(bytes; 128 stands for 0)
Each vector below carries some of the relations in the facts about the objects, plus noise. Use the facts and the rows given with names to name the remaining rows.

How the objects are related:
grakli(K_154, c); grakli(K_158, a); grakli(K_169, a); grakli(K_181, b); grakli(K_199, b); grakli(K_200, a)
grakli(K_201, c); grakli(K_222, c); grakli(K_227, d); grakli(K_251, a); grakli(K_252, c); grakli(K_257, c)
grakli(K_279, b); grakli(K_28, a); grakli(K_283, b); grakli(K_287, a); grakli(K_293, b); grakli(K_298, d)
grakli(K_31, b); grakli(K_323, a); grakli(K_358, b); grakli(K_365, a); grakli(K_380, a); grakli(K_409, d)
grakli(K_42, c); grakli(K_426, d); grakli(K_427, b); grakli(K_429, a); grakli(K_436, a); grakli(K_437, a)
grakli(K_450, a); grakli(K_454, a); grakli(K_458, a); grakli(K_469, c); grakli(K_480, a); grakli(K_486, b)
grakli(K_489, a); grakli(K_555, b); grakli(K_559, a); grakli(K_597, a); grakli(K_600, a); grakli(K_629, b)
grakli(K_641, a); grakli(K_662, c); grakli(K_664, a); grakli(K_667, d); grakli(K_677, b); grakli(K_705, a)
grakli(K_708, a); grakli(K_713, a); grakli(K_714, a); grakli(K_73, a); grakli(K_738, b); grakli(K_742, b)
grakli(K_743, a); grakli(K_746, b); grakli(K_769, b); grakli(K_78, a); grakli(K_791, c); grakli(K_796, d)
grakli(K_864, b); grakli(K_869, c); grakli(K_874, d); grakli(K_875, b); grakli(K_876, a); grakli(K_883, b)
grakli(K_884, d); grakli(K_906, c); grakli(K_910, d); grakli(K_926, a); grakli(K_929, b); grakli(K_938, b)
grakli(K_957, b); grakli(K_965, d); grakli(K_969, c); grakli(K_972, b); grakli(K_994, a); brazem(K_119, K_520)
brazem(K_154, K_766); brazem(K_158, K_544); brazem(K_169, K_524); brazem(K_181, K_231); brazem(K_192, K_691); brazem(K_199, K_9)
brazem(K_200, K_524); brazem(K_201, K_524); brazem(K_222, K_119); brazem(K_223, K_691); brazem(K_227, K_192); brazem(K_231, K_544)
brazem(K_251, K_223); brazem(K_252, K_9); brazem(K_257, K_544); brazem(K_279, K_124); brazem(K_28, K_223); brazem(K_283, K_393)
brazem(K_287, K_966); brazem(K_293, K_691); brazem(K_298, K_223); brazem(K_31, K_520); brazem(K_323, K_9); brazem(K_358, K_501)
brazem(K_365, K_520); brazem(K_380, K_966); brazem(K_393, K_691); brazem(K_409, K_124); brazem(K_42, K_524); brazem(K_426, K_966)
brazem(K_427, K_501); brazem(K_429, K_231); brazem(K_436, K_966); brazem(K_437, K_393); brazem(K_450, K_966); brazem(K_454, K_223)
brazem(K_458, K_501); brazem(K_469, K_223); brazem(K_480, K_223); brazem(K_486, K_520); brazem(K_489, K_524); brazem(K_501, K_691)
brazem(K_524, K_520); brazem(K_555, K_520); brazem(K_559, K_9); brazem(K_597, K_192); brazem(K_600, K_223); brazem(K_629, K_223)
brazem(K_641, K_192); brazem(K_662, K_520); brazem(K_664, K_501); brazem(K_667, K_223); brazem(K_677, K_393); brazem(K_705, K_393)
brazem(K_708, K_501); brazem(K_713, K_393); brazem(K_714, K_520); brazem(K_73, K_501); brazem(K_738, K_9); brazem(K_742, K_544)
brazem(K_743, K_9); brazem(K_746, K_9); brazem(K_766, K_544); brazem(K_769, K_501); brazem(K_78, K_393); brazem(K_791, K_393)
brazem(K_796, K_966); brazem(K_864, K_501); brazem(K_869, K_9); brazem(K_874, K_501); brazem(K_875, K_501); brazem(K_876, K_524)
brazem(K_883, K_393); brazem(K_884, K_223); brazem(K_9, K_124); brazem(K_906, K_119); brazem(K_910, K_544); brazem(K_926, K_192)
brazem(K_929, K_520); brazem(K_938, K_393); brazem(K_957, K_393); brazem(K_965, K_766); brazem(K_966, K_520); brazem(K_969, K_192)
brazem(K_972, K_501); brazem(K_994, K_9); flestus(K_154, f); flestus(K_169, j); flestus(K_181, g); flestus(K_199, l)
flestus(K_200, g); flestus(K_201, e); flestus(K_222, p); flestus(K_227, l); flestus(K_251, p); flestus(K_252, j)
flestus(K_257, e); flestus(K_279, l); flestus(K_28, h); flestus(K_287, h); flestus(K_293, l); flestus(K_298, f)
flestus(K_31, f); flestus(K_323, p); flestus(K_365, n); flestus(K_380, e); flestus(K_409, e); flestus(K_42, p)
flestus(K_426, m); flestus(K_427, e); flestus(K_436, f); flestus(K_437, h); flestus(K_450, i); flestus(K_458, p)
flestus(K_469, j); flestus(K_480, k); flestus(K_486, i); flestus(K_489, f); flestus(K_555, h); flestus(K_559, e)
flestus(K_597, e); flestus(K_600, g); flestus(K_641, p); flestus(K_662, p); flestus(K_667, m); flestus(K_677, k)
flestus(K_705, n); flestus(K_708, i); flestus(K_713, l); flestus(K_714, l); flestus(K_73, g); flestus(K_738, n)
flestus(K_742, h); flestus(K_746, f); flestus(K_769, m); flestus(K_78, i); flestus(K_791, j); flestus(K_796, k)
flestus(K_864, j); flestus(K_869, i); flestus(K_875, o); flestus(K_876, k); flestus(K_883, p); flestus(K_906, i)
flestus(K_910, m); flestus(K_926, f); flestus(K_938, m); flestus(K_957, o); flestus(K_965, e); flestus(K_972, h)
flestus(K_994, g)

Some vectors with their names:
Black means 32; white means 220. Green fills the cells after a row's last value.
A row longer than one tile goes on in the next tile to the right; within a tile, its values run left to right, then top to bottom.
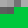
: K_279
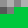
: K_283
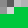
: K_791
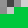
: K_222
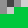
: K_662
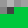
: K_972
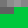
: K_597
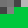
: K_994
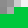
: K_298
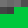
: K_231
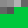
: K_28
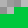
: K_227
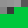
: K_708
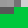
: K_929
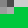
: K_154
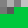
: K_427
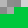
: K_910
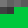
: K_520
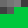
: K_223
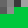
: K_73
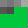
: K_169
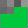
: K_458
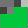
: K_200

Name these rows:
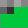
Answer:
K_287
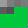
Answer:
K_714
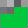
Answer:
K_769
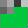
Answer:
K_875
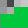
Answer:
K_201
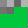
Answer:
K_358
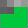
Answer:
K_926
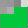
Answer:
K_874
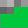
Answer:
K_293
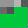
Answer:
K_78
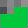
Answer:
K_251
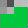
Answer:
K_257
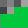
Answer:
K_600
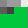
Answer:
K_31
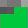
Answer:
K_876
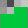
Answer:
K_252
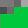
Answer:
K_323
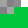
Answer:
K_796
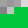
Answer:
K_884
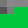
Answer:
K_480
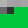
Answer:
K_486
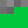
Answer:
K_664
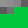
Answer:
K_713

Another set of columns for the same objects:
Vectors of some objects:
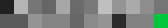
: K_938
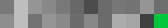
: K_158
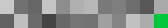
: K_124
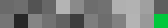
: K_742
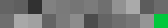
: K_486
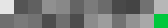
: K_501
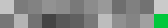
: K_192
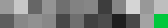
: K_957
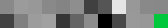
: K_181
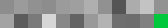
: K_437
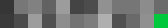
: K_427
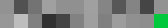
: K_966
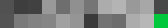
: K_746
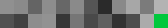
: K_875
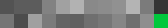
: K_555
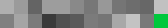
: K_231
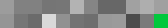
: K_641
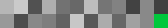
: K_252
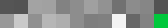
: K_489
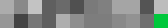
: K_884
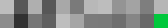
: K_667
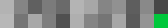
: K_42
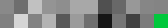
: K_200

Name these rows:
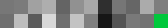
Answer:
K_994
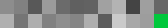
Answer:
K_154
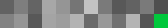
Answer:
K_559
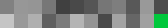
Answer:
K_906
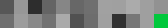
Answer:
K_677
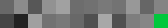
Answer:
K_864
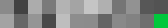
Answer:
K_426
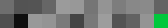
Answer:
K_972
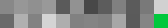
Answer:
K_708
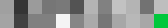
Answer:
K_298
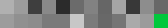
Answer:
K_869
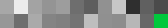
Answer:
K_257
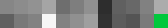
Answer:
K_73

